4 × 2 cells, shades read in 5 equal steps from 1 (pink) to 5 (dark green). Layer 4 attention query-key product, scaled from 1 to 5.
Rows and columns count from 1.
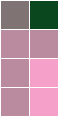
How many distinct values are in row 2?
1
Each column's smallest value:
2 1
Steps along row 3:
down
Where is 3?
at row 1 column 1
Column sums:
9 9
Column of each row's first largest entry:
2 1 1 1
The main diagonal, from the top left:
3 2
